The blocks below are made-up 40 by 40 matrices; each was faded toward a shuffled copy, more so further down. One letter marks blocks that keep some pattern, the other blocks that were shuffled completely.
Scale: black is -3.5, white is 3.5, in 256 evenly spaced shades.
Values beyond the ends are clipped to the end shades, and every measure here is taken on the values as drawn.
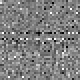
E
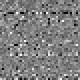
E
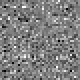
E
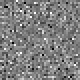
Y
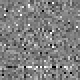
E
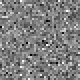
Y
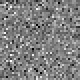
Y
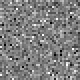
Y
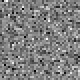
Y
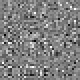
E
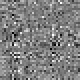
E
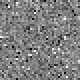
Y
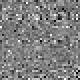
E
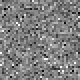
Y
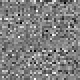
E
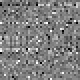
E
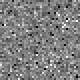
Y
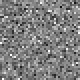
Y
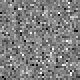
Y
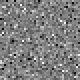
Y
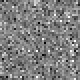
Y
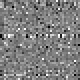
E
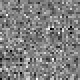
E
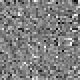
E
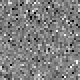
Y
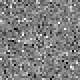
Y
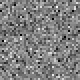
Y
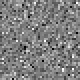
Y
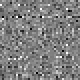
E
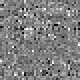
E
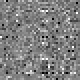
E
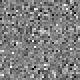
E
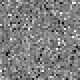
Y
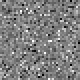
Y
